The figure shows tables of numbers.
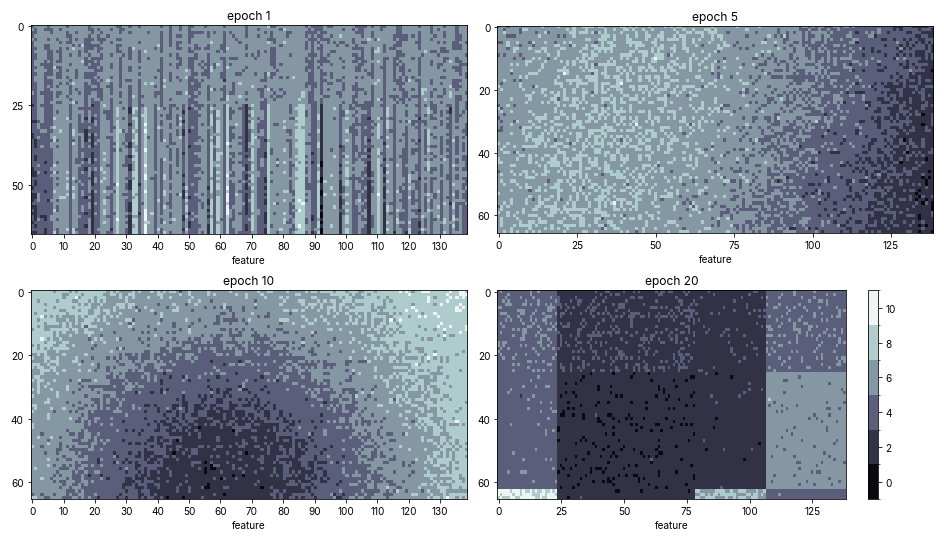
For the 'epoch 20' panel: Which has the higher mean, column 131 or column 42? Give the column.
131
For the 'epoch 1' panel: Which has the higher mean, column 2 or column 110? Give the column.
110
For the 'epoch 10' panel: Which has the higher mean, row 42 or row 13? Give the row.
13
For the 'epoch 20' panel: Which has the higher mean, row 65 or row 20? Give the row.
65
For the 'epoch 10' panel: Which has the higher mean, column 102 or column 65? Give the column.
102
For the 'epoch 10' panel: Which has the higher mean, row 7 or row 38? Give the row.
7
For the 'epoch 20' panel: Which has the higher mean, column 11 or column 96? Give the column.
11
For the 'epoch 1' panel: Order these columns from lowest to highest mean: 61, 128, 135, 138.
61, 135, 138, 128
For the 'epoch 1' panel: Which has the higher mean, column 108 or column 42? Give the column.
42
